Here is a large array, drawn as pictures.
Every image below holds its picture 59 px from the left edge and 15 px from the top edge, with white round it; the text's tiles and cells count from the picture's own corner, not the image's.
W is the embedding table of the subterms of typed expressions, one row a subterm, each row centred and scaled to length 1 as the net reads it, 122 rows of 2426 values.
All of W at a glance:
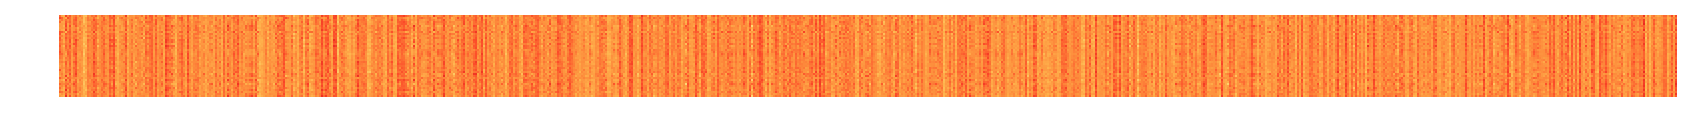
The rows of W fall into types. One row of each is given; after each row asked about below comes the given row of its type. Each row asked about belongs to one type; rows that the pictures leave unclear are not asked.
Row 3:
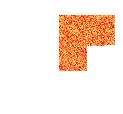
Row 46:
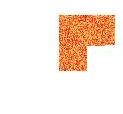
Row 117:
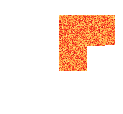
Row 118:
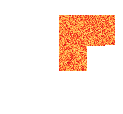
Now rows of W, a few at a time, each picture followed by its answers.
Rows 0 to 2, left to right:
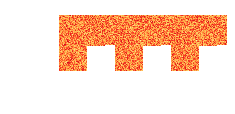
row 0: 118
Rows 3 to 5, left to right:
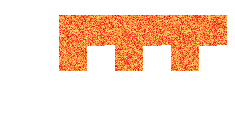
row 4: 118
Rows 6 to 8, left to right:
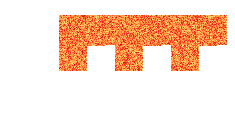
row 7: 118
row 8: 3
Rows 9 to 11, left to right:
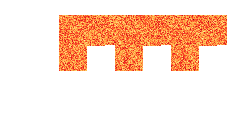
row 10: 118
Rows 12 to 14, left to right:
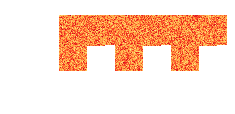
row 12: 117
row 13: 118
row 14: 46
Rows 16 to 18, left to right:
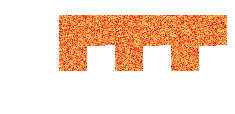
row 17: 46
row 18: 3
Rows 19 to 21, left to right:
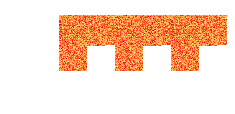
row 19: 117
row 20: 117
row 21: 117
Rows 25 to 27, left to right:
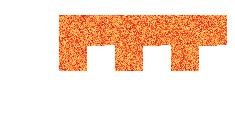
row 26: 3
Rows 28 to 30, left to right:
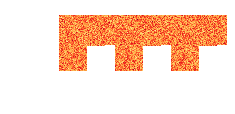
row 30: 118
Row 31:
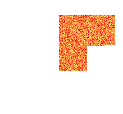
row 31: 46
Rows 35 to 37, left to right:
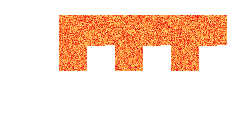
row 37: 46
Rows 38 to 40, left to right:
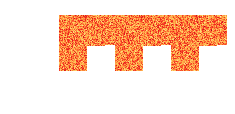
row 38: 46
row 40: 117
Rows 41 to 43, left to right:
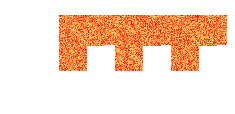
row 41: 46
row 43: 46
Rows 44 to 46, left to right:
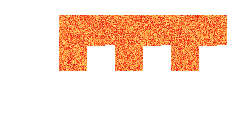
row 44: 118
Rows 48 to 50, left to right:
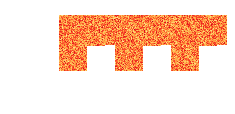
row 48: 117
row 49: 46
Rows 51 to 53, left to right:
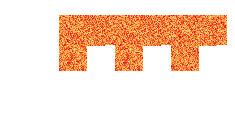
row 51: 118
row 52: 118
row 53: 3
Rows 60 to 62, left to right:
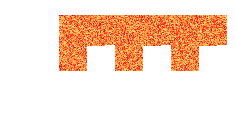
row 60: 3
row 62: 117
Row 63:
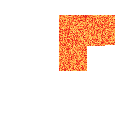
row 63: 46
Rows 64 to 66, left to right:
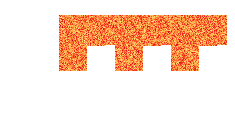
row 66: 118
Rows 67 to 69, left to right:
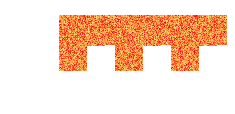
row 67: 117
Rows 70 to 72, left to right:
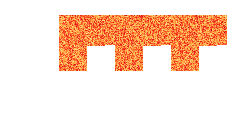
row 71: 46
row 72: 117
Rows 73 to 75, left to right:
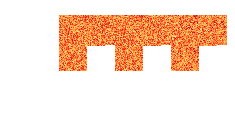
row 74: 46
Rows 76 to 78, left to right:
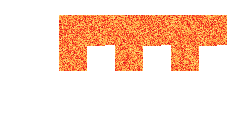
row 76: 117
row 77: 118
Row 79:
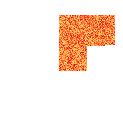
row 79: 118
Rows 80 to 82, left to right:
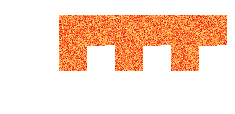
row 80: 117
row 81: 46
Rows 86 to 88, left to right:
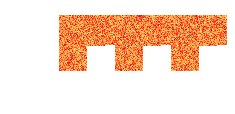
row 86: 118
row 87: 46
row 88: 117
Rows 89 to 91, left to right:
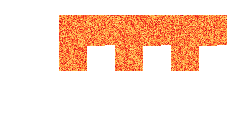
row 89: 46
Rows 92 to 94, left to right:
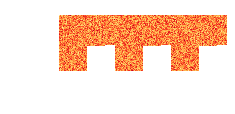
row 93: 3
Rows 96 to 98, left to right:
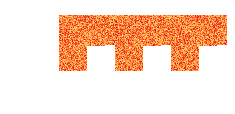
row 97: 117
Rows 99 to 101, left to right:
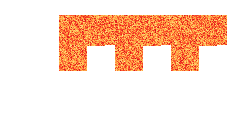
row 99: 3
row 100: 117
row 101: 118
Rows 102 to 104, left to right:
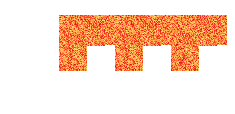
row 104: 118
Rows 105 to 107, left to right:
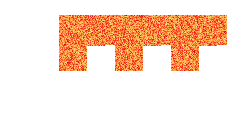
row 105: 118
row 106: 46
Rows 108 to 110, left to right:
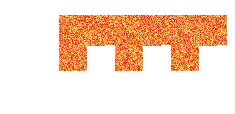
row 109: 118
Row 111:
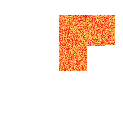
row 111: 46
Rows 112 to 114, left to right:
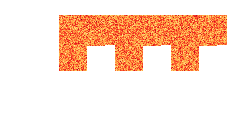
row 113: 117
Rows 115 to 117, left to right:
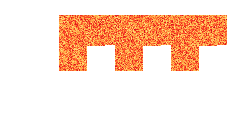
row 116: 46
